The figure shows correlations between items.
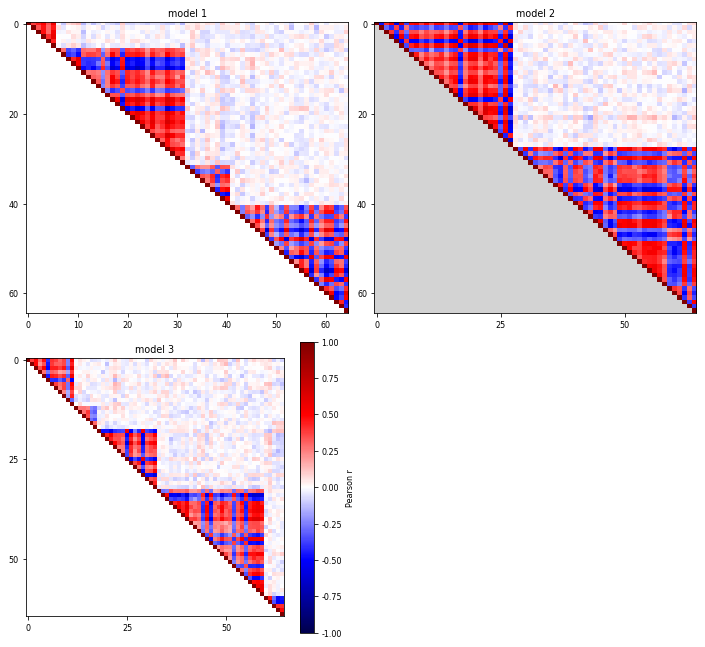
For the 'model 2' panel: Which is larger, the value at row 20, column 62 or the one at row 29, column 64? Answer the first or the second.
the first
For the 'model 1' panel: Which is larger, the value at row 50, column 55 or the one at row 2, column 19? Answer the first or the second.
the first
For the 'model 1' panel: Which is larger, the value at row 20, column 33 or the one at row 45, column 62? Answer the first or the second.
the first
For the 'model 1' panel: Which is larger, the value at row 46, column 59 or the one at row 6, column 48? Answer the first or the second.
the first
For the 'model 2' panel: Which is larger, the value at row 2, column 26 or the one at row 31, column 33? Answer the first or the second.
the first
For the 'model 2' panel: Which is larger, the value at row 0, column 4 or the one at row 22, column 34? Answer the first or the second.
the second
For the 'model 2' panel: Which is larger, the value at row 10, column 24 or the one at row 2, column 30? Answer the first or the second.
the first
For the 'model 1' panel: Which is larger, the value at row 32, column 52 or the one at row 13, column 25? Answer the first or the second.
the second
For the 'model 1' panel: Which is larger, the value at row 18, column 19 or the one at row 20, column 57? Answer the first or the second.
the second
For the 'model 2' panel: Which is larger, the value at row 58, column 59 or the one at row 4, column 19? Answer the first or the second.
the first
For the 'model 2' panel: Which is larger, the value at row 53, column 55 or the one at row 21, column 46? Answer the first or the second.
the first
